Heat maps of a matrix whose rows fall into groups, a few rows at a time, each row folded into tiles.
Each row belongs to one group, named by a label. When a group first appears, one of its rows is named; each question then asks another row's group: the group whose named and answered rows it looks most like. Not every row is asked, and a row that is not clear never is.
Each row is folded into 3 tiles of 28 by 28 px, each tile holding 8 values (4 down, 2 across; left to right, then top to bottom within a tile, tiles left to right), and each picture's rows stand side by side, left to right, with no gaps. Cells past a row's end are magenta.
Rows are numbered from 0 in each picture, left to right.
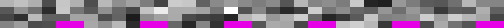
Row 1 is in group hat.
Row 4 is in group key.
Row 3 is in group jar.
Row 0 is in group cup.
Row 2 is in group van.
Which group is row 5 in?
jar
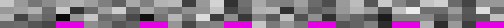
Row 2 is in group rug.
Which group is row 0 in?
van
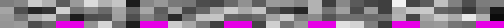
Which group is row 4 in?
key
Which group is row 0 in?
jar
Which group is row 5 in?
jar
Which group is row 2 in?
key
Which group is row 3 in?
jar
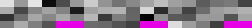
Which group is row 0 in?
cup
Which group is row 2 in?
key
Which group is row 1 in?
van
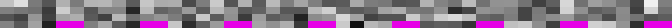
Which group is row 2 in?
rug
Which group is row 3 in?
hat
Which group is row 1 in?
cup
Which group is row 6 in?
key
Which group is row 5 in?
jar
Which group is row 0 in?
cup
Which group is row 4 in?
hat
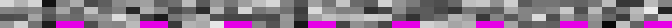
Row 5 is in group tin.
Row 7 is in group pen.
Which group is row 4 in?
jar
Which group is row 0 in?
cup
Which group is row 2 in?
tin
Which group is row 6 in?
rug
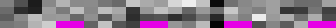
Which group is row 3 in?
jar
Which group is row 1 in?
van
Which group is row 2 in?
cup
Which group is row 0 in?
tin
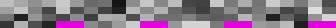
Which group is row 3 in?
hat
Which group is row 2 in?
tin
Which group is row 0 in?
van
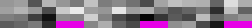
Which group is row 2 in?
cup
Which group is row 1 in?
van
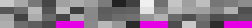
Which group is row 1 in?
key
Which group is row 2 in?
van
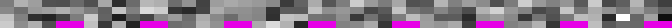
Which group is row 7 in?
rug
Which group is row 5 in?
hat
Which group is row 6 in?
hat
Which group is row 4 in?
hat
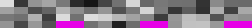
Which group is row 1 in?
jar
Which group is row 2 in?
tin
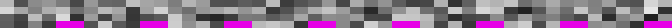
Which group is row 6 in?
tin
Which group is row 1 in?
van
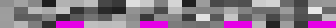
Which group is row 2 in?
rug
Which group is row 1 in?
tin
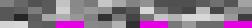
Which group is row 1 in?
hat
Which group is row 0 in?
key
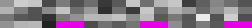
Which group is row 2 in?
rug
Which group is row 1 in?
jar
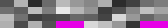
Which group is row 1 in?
key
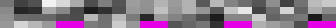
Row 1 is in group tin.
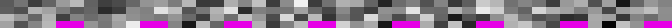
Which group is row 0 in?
pen
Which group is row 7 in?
pen
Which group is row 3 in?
rug
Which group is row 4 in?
key
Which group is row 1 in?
tin
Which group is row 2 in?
pen
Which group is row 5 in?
pen
